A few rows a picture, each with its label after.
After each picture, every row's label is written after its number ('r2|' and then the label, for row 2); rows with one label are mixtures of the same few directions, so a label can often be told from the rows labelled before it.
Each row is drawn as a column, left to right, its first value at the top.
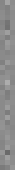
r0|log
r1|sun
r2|log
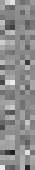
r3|log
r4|sun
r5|sun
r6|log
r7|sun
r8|log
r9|sun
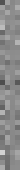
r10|sun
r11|sun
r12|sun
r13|log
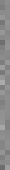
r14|log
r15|log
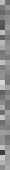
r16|sun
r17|sun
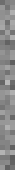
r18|sun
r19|log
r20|sun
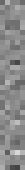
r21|sun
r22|sun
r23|log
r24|log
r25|sun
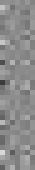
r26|log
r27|log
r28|log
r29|sun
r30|sun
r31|sun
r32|sun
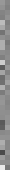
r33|log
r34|log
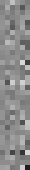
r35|log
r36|log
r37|sun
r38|sun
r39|log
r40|log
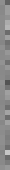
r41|log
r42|sun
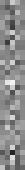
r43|log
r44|log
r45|sun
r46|sun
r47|log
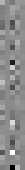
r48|sun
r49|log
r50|log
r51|log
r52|sun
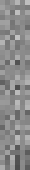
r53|log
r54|sun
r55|sun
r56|sun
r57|log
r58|sun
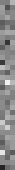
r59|log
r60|log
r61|sun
